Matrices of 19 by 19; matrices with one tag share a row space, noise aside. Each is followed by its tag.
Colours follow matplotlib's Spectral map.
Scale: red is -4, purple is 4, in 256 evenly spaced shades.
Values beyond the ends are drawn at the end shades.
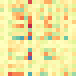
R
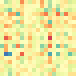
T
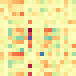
R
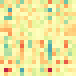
T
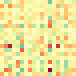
T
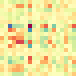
R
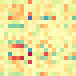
R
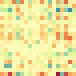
T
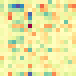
R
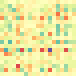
T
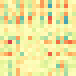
T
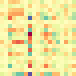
R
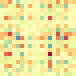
T
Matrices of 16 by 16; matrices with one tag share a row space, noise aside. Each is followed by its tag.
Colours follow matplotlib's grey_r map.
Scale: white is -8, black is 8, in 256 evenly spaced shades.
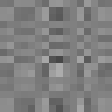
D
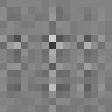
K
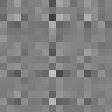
K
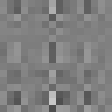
K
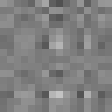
D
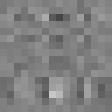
D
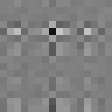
K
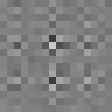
K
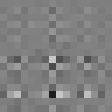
K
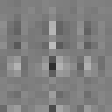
K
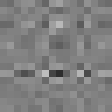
D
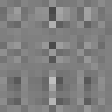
K
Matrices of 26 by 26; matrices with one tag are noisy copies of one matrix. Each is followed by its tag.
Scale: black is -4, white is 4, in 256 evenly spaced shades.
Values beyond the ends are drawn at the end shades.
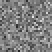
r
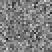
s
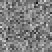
s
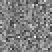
s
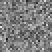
s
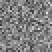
r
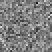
s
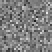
r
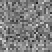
s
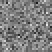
s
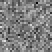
s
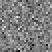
r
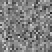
s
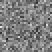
s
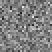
r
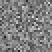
r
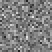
r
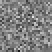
r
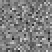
r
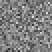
r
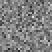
r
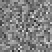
r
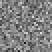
r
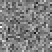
s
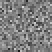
r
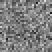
s
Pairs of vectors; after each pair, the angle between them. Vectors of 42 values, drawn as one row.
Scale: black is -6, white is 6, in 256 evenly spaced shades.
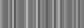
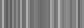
partly aligned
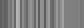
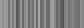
nearly opposite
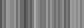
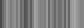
nearly parallel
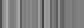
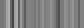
orthogonal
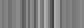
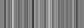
orthogonal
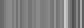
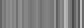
nearly parallel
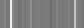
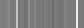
orthogonal
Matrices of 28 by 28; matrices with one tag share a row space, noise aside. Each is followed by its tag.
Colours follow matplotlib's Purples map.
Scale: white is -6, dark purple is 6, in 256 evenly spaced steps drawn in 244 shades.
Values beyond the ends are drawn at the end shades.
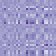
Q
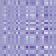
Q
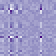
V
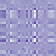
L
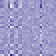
V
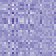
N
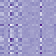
V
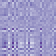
N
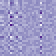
V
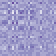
N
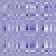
Q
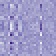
V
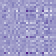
Q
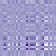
Q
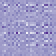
Q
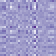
L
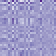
N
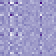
V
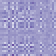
N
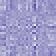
L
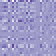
N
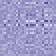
Q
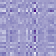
L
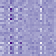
V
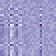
V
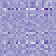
Q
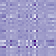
L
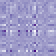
L
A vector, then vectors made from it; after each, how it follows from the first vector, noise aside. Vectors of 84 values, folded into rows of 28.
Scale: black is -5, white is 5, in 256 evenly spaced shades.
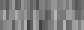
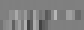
partly zeroed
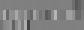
partly zeroed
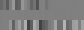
partly zeroed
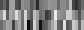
scaled up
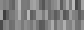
wrapped around
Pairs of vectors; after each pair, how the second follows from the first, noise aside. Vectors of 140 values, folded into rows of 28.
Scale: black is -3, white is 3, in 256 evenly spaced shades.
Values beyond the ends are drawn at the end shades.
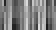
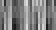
copied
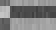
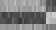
reversed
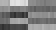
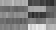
reversed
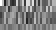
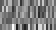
wrapped around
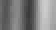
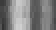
wrapped around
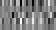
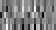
reversed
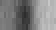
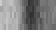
reversed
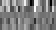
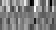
copied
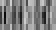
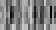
reversed
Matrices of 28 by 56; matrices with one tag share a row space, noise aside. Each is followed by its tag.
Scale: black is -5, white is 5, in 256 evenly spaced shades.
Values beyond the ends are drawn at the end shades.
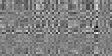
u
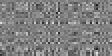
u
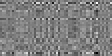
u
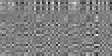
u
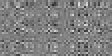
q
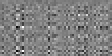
q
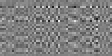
u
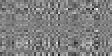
u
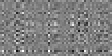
q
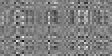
q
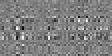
q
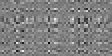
q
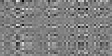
q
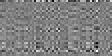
u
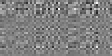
u
